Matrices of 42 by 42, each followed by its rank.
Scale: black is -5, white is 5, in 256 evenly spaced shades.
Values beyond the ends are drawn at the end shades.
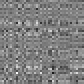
three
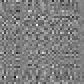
five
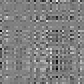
three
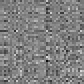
five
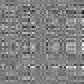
three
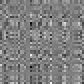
three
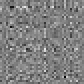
five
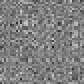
five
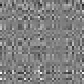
three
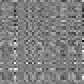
three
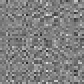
five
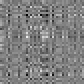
three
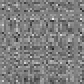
five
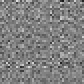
five
